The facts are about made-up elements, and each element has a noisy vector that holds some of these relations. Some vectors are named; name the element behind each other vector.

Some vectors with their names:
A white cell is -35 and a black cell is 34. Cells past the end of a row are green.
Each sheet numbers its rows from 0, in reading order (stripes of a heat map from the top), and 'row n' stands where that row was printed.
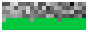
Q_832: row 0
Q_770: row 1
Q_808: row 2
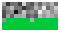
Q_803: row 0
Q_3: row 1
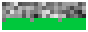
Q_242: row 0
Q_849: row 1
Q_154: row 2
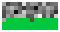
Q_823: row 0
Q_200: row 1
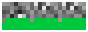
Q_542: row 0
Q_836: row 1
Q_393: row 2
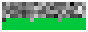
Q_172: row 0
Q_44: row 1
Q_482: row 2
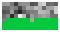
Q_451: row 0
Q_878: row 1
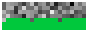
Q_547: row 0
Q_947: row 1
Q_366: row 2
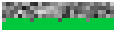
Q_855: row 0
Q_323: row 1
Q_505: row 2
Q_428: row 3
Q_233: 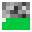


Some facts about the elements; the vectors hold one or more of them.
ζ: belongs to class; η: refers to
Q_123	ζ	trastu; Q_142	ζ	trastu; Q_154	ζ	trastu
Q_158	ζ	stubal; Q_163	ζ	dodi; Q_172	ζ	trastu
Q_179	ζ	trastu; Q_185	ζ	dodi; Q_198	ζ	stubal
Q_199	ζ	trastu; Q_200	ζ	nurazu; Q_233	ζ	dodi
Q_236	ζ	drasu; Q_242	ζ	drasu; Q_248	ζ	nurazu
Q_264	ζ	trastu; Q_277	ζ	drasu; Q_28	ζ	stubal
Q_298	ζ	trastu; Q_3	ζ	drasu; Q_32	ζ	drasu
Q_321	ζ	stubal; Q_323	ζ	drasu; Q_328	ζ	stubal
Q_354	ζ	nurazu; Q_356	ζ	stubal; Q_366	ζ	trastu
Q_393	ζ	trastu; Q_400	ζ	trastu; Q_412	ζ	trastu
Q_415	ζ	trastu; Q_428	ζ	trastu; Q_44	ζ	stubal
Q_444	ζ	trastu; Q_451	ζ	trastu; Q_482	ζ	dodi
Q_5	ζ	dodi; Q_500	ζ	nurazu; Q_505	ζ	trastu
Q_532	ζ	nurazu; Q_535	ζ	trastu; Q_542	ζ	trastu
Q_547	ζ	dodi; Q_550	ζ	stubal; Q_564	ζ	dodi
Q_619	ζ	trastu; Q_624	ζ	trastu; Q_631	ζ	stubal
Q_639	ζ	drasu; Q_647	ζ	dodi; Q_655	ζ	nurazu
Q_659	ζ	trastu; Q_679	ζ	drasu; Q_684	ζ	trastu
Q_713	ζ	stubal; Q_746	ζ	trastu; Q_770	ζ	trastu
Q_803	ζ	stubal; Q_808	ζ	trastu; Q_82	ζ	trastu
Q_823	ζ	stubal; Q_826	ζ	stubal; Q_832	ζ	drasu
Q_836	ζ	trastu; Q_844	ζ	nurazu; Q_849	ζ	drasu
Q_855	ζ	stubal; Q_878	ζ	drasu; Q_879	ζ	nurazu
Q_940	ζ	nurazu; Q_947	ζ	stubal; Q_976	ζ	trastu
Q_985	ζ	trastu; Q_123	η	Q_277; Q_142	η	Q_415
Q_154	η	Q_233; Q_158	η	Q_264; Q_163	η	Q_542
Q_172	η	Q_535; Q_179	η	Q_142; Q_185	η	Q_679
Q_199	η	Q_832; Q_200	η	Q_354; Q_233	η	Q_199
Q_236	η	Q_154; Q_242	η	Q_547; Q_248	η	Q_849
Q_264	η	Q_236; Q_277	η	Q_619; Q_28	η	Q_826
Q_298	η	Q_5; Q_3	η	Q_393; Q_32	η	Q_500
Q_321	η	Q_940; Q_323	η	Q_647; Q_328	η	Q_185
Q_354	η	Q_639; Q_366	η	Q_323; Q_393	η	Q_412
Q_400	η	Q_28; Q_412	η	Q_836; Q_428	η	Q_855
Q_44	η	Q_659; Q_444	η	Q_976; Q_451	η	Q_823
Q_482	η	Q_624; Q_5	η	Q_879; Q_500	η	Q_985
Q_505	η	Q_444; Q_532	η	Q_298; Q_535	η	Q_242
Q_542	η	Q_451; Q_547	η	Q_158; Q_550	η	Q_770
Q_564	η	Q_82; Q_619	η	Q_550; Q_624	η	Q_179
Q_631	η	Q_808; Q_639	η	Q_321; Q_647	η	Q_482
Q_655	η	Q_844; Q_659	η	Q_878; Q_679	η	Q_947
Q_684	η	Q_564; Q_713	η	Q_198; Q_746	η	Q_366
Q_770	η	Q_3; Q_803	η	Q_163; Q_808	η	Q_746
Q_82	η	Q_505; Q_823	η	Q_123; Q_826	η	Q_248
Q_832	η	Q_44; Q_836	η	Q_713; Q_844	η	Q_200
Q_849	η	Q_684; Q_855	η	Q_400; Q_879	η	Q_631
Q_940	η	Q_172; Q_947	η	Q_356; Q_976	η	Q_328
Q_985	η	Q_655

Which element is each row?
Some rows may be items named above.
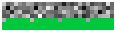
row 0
Q_248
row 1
Q_879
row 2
Q_631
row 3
Q_823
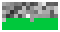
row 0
Q_564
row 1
Q_236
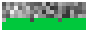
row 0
Q_3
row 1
Q_321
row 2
Q_82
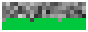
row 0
Q_619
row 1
Q_976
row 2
Q_659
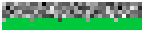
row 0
Q_248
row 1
Q_482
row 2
Q_321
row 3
Q_185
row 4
Q_879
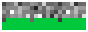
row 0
Q_32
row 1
Q_940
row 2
Q_639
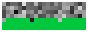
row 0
Q_823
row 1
Q_985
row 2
Q_547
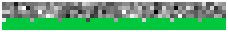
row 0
Q_5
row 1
Q_277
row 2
Q_400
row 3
Q_976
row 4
Q_277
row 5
Q_163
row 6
Q_532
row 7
Q_770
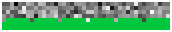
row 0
Q_482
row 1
Q_679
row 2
Q_123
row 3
Q_5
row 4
Q_550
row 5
Q_32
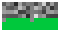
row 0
Q_298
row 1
Q_158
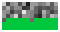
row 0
Q_328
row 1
Q_684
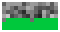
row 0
Q_264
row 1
Q_684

